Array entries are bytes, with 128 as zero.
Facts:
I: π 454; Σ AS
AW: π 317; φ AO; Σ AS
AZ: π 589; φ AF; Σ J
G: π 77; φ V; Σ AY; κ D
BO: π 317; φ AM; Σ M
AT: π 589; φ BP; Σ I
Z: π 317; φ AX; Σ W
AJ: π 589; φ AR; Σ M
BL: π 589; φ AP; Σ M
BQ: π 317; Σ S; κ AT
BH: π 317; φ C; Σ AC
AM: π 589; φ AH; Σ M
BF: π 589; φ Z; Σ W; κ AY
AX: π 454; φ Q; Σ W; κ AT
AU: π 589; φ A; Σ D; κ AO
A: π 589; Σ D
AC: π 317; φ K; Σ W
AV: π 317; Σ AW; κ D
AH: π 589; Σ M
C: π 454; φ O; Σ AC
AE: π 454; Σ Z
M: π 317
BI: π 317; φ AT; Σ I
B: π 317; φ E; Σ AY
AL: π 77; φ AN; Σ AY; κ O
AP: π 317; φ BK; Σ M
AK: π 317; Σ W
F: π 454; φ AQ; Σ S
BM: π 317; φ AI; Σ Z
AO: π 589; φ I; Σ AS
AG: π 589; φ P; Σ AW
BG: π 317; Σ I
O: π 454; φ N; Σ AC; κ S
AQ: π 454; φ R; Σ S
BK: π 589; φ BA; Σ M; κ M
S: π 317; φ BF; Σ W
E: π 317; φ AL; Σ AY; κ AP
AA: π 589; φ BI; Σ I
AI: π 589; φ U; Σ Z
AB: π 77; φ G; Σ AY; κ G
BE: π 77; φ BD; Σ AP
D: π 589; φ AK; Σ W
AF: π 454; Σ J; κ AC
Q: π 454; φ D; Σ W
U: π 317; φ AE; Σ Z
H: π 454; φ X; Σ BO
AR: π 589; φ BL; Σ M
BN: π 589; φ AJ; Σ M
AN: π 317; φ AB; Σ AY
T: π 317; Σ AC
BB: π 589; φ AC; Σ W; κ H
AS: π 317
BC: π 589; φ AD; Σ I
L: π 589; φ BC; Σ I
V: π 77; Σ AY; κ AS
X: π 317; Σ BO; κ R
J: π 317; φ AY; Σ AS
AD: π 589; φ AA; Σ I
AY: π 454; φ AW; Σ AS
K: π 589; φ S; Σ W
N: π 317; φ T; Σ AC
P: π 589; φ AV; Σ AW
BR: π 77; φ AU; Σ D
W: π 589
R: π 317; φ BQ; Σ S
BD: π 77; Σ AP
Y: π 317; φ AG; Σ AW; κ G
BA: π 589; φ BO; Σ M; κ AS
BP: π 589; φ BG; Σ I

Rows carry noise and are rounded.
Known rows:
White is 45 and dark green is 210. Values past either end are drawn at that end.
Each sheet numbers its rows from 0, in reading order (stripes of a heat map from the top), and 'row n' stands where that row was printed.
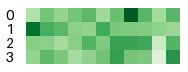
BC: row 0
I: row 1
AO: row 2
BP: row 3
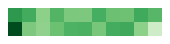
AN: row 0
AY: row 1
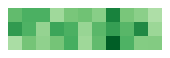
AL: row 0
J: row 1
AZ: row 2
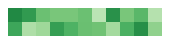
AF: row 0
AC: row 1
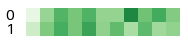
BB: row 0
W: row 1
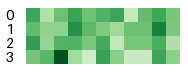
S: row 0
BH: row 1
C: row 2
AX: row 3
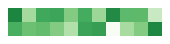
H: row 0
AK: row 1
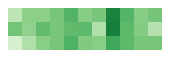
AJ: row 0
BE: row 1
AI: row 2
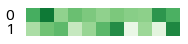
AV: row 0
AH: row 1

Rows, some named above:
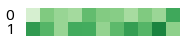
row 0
BF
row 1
J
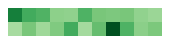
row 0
I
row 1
AZ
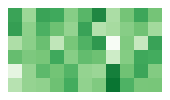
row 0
AP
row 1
AE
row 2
D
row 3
T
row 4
BB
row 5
BN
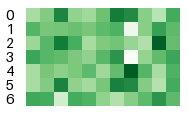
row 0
AT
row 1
Z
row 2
BQ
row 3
BO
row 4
BC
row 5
AT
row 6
X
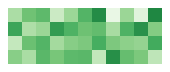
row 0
AH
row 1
AC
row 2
BK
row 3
BR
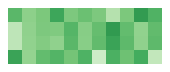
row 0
N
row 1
AR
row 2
AR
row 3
F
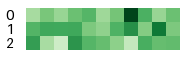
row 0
L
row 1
E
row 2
R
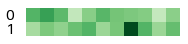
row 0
G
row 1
L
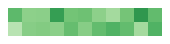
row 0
U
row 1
BL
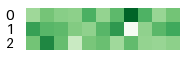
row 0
AG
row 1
BO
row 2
AB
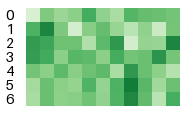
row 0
AU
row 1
V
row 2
BG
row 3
AW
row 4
BD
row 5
P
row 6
AA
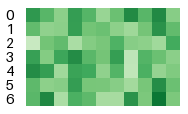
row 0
B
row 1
U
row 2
BK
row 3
M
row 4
AS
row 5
U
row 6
Y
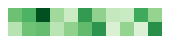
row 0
AX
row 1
AM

